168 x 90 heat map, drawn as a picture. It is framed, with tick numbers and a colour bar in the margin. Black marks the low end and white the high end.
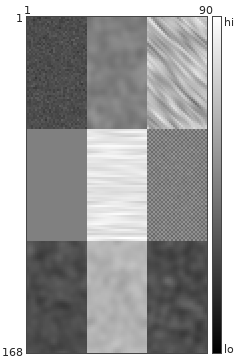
The table splits into 3 rows of 3 panels. Panel 1,1: low, fine-grained, faint in contrast. Panel 1,2: middling, blotchy, faint in contrast. Panel 1,3: high, slanting down to the right. Panel 2,1: middling, flat. Panel 2,2: very high, streaked across, faint in contrast. Panel 2,3: middling, checkered. Panel 3,1: low, blotchy, faint in contrast. Panel 3,2: high, blotchy, faint in contrast. Panel 3,3: low, blotchy, faint in contrast.
